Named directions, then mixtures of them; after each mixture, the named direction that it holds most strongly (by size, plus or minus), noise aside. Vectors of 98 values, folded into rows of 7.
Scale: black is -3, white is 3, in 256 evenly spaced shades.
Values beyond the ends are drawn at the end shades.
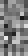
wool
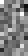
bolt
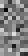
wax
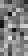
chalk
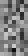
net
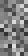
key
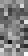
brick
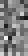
wool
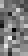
chalk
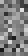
brick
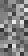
key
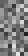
key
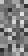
key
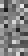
wax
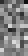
bolt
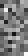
wax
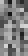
chalk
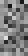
net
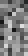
chalk
